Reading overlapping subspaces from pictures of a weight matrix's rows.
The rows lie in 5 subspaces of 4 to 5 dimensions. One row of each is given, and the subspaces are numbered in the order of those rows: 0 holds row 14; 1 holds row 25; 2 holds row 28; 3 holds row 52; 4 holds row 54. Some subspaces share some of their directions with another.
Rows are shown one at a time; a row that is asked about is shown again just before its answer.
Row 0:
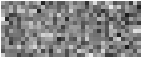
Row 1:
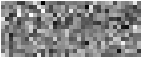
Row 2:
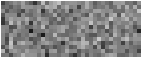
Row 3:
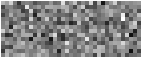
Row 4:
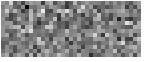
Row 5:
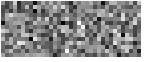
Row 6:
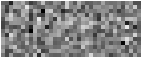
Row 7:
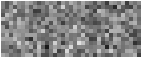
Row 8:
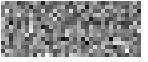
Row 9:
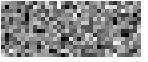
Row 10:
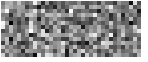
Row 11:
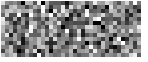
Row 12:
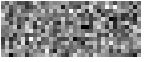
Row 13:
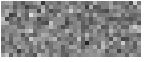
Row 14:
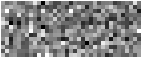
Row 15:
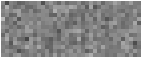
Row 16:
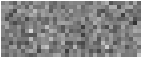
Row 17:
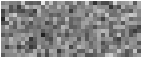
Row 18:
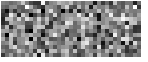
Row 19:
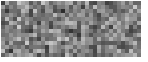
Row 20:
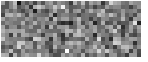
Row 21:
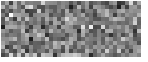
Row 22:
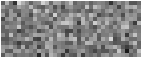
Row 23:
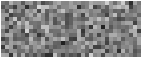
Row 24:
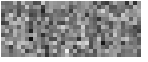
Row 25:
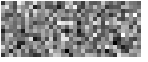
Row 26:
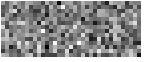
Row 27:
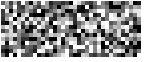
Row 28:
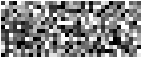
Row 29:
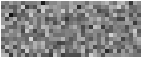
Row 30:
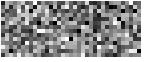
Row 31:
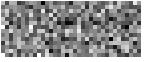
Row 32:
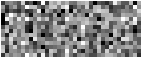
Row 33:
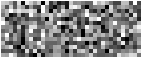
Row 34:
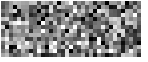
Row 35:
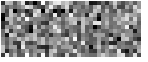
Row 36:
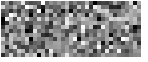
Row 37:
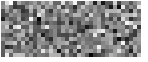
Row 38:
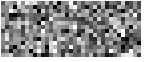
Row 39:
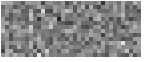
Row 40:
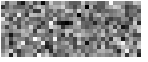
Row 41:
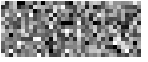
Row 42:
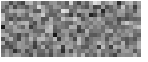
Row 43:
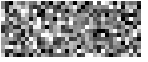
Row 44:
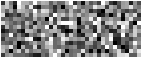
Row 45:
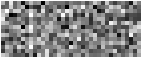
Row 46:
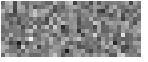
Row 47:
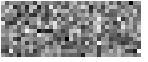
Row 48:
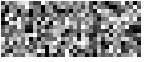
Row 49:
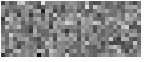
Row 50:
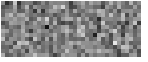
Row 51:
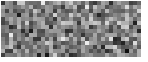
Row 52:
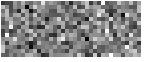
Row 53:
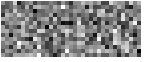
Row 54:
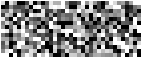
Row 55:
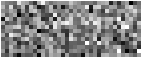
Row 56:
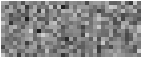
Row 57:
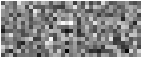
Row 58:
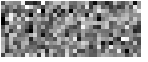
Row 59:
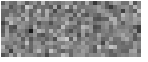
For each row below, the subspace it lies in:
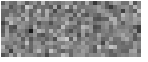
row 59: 1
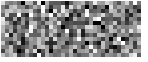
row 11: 2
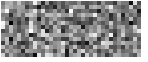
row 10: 0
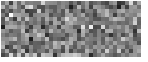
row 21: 0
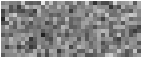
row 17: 3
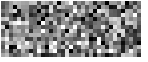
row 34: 2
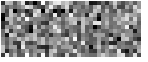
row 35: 4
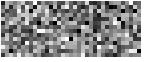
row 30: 1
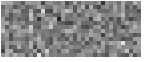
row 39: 3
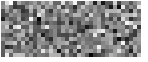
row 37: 3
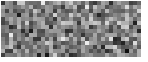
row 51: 0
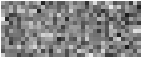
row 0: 3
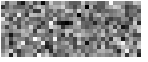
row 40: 4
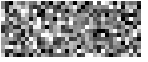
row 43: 3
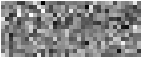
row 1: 1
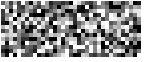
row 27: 4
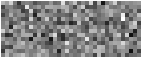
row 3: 3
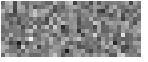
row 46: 4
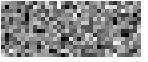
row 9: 1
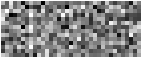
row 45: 3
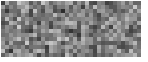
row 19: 1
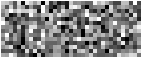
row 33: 2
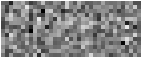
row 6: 3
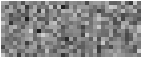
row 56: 1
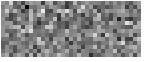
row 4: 3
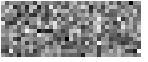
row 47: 1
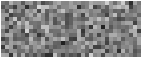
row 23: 0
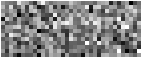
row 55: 1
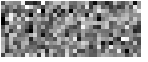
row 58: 4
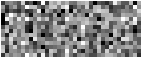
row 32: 4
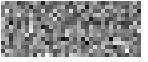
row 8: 0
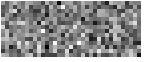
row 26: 2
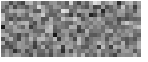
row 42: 0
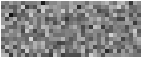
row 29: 0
